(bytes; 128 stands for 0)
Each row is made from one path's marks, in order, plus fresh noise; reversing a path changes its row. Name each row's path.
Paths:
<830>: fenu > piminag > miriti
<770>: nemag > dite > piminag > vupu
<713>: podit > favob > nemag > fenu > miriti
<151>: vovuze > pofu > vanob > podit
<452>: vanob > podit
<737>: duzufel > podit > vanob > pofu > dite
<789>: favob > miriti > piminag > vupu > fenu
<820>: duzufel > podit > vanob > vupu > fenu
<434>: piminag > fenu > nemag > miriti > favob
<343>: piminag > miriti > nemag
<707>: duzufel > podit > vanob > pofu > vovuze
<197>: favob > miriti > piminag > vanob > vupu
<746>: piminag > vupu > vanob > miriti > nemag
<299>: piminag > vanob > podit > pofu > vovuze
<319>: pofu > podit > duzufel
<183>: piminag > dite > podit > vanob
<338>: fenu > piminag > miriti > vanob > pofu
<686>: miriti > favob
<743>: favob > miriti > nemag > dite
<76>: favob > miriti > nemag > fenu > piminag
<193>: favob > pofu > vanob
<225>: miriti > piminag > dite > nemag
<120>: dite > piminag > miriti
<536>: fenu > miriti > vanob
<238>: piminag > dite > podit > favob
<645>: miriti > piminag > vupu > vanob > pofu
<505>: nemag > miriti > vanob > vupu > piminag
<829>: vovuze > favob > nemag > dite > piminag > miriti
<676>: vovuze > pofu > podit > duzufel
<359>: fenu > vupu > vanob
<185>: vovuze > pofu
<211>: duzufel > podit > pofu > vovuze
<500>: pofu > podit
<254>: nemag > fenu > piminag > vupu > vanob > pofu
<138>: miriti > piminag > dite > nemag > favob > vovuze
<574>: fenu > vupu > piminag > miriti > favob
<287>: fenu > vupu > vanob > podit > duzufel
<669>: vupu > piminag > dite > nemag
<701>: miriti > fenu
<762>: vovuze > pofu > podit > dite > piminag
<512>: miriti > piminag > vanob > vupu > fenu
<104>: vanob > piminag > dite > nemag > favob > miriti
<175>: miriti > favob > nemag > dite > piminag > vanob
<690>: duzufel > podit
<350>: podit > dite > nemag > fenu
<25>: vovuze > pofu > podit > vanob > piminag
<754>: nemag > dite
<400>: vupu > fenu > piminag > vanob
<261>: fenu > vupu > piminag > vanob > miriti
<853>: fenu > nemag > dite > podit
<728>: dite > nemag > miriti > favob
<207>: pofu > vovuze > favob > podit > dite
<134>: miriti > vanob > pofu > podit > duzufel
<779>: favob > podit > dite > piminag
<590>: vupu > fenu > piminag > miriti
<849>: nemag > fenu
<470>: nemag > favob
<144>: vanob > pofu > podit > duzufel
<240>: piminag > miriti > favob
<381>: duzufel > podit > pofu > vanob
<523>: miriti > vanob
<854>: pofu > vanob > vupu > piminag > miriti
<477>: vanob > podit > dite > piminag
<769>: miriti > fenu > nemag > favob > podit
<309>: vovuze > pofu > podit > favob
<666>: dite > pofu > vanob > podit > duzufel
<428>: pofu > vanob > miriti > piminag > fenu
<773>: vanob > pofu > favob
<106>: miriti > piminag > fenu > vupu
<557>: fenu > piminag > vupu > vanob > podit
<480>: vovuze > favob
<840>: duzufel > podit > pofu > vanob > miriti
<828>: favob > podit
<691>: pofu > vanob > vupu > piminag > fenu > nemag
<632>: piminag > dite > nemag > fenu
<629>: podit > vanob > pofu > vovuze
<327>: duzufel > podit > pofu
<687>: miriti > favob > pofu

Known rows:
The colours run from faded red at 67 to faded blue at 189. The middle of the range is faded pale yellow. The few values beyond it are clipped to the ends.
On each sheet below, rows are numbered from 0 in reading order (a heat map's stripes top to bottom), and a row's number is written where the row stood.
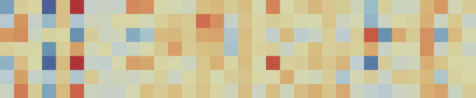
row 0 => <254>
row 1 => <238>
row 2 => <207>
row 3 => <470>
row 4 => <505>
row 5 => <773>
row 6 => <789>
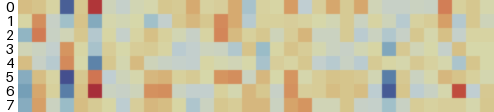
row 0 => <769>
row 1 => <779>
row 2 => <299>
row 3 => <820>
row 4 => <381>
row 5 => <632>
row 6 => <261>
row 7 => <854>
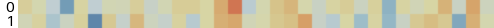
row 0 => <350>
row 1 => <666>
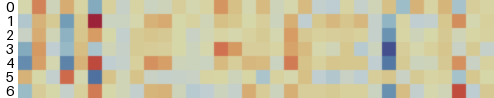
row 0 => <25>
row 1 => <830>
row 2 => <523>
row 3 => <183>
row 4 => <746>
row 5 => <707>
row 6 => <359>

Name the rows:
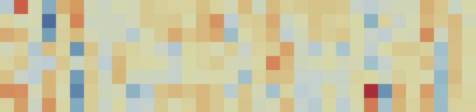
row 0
<197>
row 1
<853>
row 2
<713>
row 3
<144>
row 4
<134>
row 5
<840>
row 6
<309>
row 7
<151>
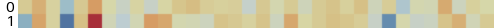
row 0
<686>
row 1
<338>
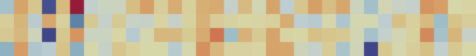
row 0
<434>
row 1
<629>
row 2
<728>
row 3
<477>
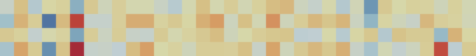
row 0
<452>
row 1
<343>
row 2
<500>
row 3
<574>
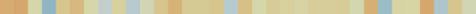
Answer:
<687>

